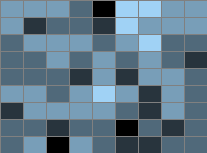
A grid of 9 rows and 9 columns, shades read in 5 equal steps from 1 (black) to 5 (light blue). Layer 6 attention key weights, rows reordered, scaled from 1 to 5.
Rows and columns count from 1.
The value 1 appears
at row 1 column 5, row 8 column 6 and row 9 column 3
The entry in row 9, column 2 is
4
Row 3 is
3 4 4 4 3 4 5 3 3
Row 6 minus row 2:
0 2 0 1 3 -1 -2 0 -1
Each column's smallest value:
2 2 1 2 1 1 2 2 2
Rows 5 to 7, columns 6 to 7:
2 4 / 4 2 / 3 2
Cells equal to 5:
5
